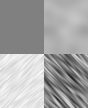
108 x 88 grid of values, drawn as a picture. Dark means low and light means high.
The table splits into 2 rows of 2 panels. Panel 1,1: middling, flat. Panel 1,2: high, smooth, faint in contrast. Panel 2,1: very high, slanting up to the right, faint in contrast. Panel 2,2: middling, slanting down to the right, strong in contrast.
